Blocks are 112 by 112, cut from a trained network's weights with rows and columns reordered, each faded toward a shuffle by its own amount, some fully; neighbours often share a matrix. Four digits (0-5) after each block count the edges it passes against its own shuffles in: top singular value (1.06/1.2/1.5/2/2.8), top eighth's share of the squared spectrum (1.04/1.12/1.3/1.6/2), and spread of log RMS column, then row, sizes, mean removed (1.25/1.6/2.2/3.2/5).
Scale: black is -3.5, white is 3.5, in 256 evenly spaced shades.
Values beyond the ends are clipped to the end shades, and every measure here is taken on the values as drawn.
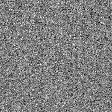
1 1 0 1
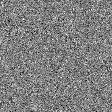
0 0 0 0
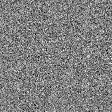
1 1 1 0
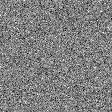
0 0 0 0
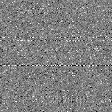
4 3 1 3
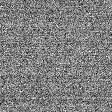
2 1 0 0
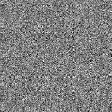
4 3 2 2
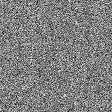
0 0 0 0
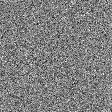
0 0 0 0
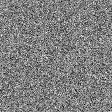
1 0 0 0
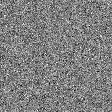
0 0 0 0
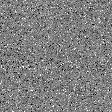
2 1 0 1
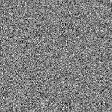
3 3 1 1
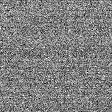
2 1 0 0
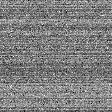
4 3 1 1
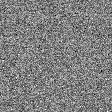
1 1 0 0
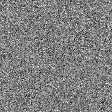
1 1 0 0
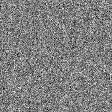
1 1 0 1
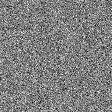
1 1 0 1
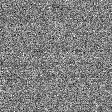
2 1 0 0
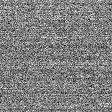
3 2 0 0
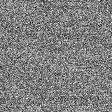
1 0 0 0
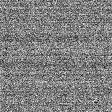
3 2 0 0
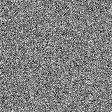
1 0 0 0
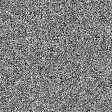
1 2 0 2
